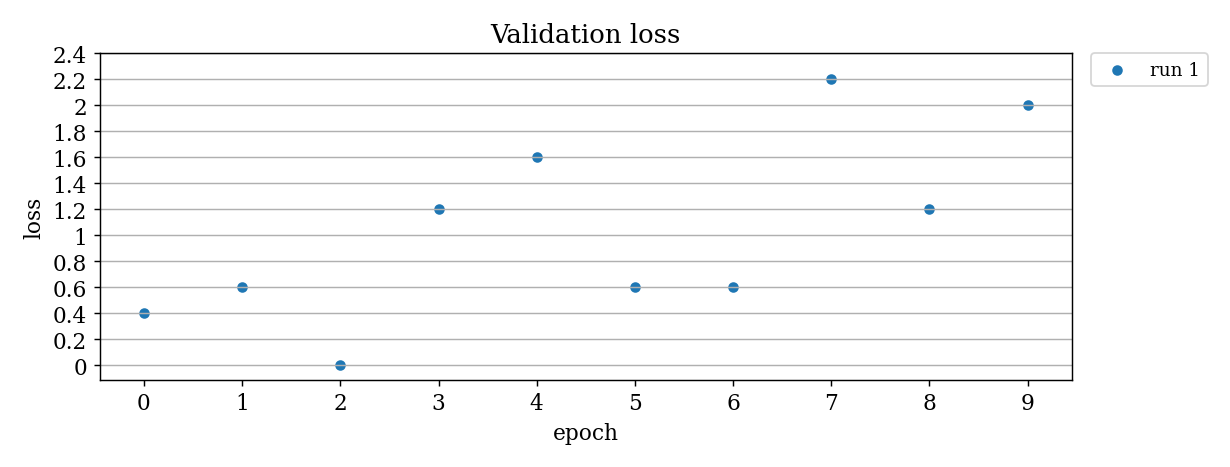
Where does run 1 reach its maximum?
7
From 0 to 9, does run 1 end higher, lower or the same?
higher
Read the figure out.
Title: Validation loss
x-axis: epoch, ticks 0 1 2 3 4 5 6 7 8 9
y-axis: loss, ticks 0 0.2 0.4 0.6 0.8 1 1.2 1.4 1.6 1.8 2 2.2 2.4
Legend: run 1
Values:
run 1: 0.4 0.6 0 1.2 1.6 0.6 0.6 2.2 1.2 2
